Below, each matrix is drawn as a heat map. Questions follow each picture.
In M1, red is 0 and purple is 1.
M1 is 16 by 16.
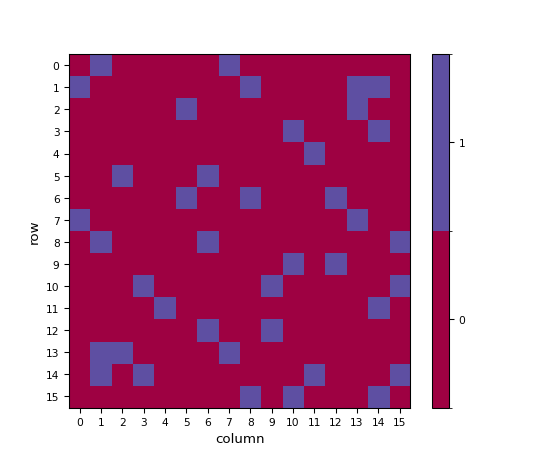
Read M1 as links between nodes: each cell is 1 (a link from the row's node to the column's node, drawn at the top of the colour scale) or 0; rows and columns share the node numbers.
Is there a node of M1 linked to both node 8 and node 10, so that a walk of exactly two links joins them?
yes
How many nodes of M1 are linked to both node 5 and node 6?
0
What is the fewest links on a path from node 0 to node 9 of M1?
5
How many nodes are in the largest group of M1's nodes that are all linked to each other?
2
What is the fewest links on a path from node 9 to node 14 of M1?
3
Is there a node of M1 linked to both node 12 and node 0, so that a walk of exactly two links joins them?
no
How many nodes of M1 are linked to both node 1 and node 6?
1
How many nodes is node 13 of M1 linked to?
3
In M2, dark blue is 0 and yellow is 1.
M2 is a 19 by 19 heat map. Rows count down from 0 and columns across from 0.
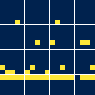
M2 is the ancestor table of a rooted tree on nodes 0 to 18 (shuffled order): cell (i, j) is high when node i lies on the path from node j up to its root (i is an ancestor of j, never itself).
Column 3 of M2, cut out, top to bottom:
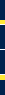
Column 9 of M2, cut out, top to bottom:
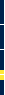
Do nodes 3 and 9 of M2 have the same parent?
no
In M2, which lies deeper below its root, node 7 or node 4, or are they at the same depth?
node 7
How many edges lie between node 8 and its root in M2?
1
